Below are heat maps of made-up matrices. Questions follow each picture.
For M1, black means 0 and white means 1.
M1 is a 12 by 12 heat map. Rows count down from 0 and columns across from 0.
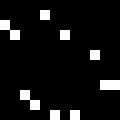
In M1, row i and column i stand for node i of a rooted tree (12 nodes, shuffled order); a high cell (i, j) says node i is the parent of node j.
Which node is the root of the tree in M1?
8
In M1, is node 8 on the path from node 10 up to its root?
yes
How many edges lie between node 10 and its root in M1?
1
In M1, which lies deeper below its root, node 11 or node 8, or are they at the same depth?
node 11
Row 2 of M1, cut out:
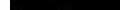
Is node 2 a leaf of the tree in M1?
no
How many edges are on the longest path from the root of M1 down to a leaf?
5
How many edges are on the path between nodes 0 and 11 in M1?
4
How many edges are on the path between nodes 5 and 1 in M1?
5
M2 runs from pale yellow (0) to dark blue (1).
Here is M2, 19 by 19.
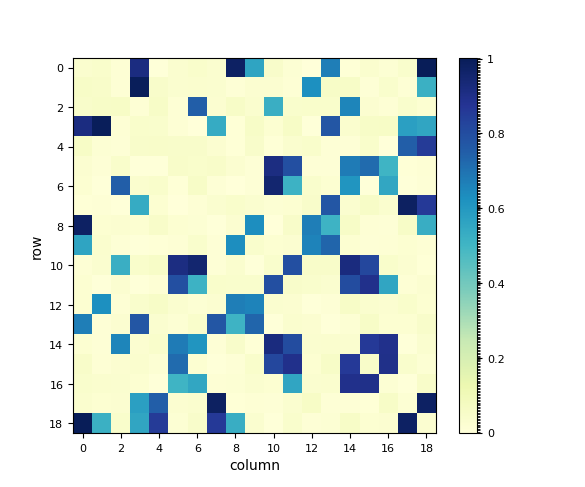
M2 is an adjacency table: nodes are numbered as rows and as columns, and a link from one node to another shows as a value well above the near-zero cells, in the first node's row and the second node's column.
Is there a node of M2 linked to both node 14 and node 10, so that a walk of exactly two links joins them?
yes
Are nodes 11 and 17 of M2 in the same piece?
no
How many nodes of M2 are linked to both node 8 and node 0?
3
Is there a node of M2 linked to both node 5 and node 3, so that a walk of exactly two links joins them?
no
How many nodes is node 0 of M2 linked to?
5
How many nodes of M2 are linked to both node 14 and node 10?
5
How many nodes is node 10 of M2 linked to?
6
